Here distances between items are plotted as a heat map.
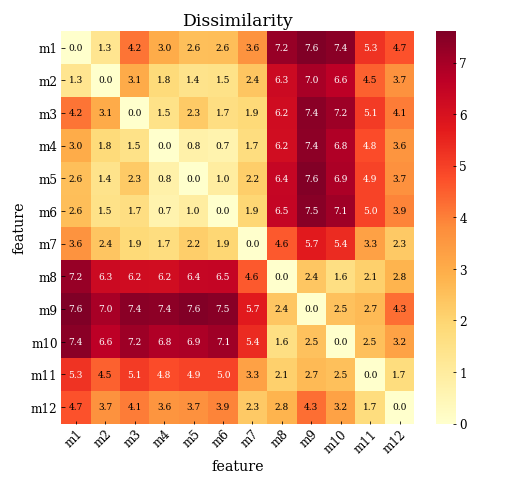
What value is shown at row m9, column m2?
7.0
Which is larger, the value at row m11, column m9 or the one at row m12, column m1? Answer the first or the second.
the second
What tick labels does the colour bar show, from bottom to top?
0, 1, 2, 3, 4, 5, 6, 7
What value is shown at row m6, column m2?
1.5
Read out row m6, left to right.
2.6 1.5 1.7 0.7 1.0 0.0 1.9 6.5 7.5 7.1 5.0 3.9
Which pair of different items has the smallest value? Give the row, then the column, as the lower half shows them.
m6, m4
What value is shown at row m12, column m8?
2.8
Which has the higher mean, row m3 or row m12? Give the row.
m3
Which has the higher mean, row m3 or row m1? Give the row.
m1
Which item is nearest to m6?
m4
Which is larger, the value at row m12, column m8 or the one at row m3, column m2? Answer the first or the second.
the second
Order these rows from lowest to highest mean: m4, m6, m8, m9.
m4, m6, m8, m9
